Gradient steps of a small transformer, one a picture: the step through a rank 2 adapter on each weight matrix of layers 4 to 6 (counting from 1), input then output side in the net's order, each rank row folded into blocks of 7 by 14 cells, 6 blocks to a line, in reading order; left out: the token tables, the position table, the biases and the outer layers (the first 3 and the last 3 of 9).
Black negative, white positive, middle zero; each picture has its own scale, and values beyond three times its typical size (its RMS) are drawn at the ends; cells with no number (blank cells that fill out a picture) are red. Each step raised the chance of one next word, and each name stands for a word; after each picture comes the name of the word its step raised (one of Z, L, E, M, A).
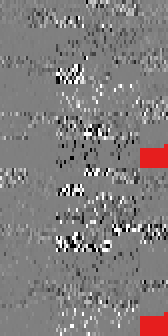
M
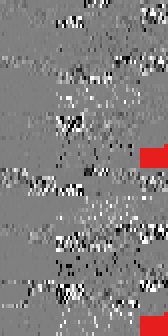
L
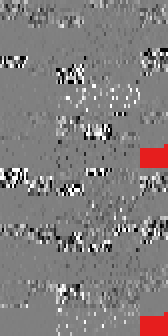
M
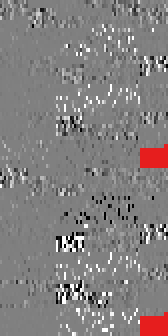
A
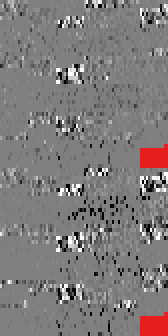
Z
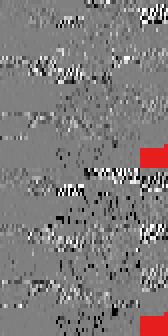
Z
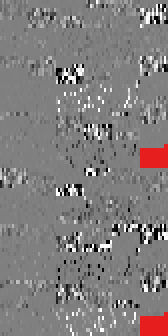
M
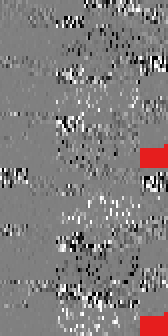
L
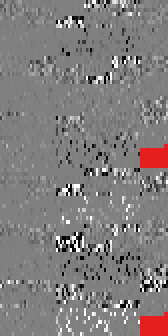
L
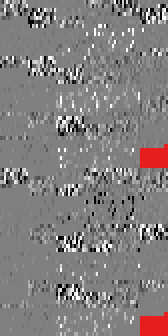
A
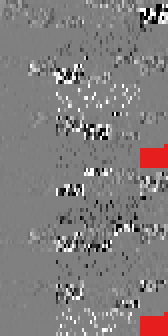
M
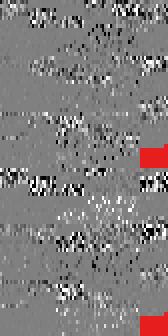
L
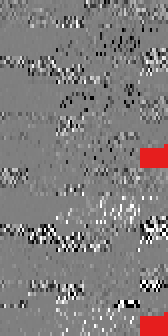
L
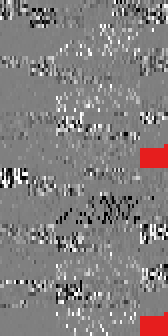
A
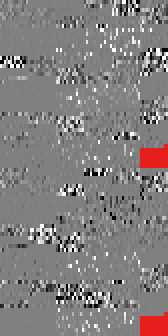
A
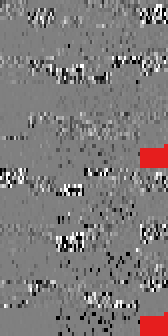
Z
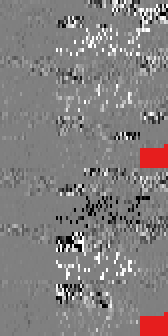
A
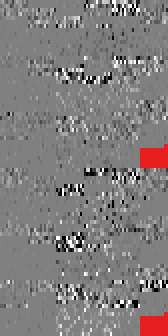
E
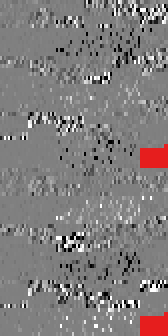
L
